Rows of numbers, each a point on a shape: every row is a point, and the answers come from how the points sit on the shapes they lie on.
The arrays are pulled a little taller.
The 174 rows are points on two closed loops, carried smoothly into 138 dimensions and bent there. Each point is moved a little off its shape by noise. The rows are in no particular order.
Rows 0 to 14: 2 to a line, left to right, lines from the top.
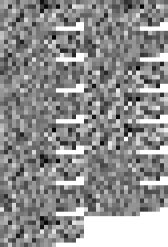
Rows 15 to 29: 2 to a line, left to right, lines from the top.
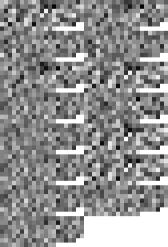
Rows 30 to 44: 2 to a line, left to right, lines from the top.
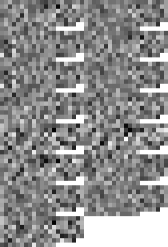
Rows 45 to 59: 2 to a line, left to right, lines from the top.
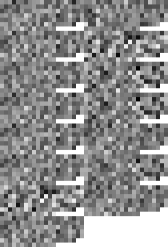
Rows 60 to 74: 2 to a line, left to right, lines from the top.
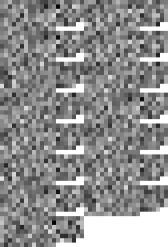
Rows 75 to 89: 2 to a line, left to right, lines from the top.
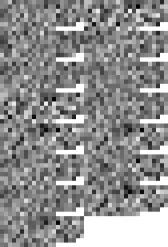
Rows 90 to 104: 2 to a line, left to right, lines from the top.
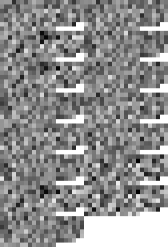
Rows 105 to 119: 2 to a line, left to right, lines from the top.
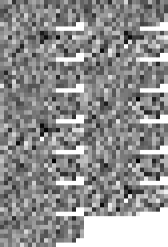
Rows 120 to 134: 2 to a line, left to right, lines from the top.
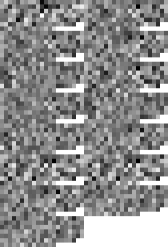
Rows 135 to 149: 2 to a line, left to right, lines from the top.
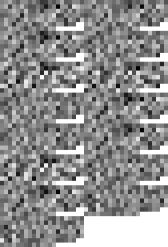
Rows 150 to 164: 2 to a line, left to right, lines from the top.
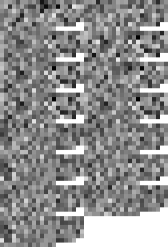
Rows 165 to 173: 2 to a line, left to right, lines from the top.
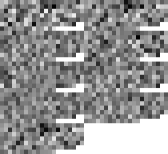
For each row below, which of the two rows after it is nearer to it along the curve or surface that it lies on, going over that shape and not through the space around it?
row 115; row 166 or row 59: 59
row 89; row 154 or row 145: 145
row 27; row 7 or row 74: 74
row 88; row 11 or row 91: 91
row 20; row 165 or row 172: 165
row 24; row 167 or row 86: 86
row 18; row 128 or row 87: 128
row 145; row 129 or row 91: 129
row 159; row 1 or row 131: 1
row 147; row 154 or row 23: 23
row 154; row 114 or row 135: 114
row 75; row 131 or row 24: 24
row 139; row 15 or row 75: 15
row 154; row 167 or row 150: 167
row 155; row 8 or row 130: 130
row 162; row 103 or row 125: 125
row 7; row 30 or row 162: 30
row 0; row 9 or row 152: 9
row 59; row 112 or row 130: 112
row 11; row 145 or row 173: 145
